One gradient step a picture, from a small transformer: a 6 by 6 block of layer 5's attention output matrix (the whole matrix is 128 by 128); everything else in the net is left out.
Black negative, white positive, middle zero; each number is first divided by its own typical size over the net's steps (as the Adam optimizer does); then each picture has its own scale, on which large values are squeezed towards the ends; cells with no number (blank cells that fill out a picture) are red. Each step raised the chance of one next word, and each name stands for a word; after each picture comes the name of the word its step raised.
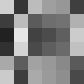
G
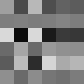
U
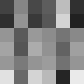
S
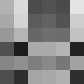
S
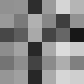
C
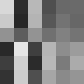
S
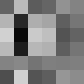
G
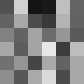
S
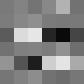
U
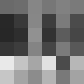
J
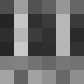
J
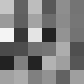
U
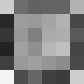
G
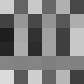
G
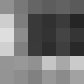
J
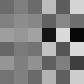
C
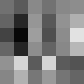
J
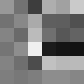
J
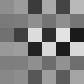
C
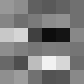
U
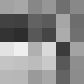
C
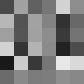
J
